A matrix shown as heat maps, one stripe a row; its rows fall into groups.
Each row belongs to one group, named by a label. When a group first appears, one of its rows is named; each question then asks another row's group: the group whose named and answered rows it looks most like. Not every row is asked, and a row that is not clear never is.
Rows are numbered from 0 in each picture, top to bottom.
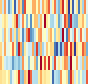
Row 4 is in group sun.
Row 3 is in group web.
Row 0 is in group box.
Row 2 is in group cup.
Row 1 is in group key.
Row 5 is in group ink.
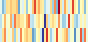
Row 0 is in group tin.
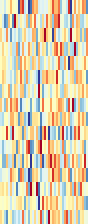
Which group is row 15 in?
sun
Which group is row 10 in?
cup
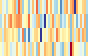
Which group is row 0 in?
web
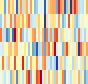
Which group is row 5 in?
cup
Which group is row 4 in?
key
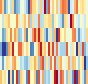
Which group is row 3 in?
cup
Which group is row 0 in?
sun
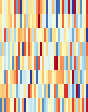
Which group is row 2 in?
box
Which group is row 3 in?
ink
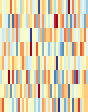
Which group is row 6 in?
box
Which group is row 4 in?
key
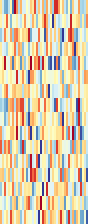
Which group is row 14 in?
cup
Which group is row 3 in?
web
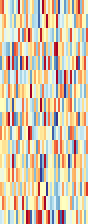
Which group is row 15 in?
cup
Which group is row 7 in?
sun
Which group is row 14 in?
key
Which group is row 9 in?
ink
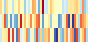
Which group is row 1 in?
box
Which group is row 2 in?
web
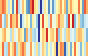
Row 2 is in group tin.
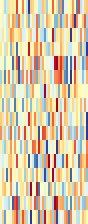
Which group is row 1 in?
web
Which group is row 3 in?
cup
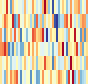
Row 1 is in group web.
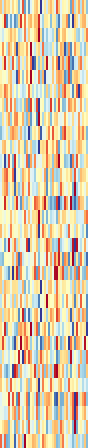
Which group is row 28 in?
web
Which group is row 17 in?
web
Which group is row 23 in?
box
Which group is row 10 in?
tin
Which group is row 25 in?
ink
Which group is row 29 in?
web
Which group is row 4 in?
tin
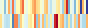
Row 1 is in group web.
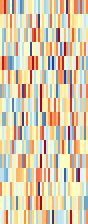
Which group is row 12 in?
cup
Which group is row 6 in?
ink
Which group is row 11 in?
ink
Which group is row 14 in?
cup
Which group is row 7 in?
sun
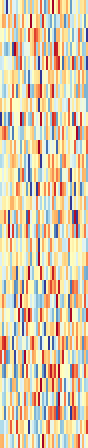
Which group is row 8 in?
ink
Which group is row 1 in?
key
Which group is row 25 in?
box
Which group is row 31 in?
tin
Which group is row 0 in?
sun
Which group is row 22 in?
ink
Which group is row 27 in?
cup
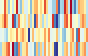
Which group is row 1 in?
web
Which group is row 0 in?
key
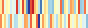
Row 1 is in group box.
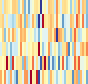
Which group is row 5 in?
box
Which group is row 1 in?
tin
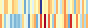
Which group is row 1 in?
sun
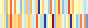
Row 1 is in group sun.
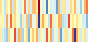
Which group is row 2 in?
web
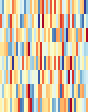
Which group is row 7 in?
ink
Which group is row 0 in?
tin
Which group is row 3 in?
cup
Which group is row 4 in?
sun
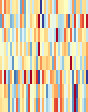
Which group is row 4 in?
sun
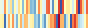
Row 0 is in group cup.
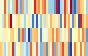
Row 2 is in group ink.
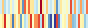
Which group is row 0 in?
ink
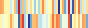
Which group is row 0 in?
tin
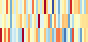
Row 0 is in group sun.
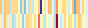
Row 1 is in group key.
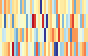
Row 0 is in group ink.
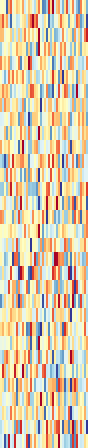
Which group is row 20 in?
web
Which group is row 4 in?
ink
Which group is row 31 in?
web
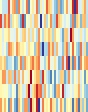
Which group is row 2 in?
sun
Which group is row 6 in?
cup
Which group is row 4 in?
box
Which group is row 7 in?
box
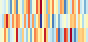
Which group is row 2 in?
key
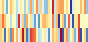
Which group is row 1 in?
tin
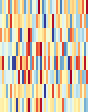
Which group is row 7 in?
cup
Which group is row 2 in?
ink
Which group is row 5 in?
ink
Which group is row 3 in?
cup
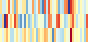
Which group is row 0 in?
sun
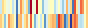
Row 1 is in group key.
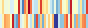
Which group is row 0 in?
ink
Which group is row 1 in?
web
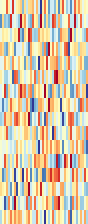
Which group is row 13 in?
cup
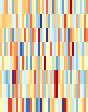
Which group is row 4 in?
key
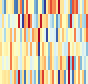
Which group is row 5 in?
tin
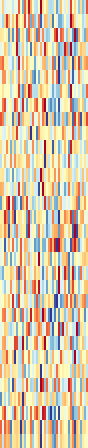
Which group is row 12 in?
sun
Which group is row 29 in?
key
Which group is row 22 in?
key
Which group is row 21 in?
web
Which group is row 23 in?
cup
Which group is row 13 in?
tin
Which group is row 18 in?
box
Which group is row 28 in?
ink
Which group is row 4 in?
tin
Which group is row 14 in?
web
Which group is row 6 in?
ink
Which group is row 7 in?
key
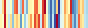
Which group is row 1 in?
key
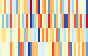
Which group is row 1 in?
cup
